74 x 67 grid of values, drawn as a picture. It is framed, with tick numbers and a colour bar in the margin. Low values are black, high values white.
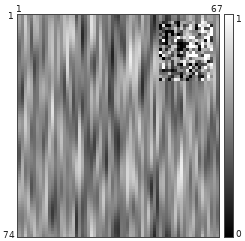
Streaks run downward. The top right is the roughest part. The halves do not mirror each other. No overall slope runs across the table. An odd patch, rougher than its surroundings, sits in the top right.
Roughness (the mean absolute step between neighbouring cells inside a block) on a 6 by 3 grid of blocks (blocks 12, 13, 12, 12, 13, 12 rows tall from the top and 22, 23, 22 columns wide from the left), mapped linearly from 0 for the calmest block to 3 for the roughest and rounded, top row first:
003 | 003 | 000 | 000 | 000 | 000
